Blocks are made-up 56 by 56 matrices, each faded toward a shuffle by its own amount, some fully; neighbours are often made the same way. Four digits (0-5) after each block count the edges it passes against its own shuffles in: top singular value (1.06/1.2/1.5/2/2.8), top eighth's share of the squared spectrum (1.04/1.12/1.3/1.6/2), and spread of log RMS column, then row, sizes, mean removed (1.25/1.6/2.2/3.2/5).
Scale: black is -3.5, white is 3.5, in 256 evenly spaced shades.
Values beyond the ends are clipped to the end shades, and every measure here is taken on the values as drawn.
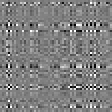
5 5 3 4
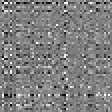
5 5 3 3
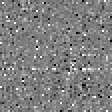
3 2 0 1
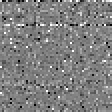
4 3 1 2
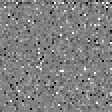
2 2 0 0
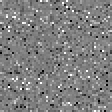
1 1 0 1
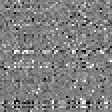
4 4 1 2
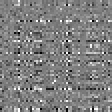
4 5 3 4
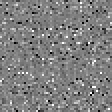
3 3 0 2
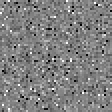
2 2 0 0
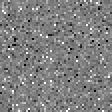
1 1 0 0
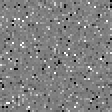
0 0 0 0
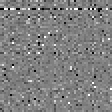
4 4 1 2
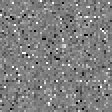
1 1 0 0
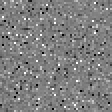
0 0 0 0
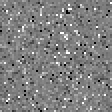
1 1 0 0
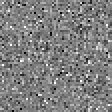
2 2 0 0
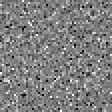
3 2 0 0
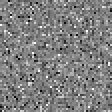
2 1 0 0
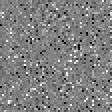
3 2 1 0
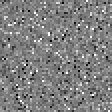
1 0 0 0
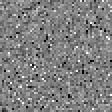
0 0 0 0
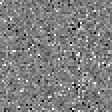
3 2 1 0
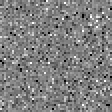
1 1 0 0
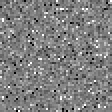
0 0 0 0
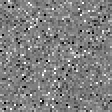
1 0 0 0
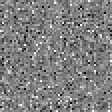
2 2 0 0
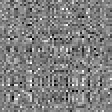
4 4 2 3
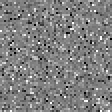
0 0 0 0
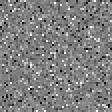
0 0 0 0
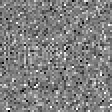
3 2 1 0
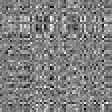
5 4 3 3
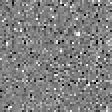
3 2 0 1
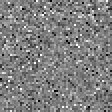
1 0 0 0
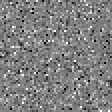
2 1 0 0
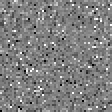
1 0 0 0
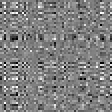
5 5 3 3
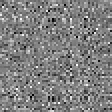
4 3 2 1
